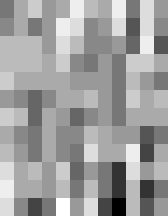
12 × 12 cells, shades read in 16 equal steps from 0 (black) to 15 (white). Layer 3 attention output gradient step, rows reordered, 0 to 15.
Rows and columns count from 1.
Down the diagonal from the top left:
7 10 11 10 10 10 8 10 10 13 3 9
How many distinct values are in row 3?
7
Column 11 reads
13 13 14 12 9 10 10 5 4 9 3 5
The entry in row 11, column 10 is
11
